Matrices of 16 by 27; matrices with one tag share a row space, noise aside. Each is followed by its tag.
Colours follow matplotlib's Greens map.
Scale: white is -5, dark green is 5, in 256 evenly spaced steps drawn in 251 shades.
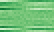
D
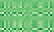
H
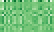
H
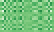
H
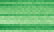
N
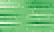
D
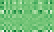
H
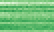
N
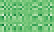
H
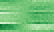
D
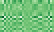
H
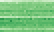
N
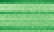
N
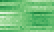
D
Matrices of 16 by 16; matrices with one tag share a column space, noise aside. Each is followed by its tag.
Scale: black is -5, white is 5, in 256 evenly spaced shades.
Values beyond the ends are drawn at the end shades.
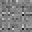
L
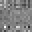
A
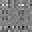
A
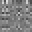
L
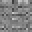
L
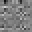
L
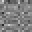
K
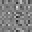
K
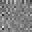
L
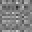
K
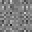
K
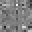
A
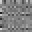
L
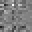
A
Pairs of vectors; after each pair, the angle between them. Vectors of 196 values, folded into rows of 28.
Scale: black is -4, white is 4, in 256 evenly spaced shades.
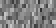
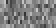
orthogonal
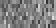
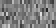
partly aligned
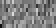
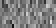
orthogonal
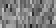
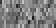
orthogonal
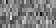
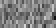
orthogonal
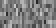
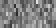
nearly opposite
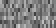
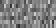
nearly opposite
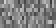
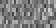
orthogonal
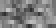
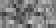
nearly parallel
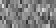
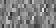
orthogonal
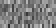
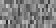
orthogonal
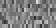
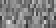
orthogonal
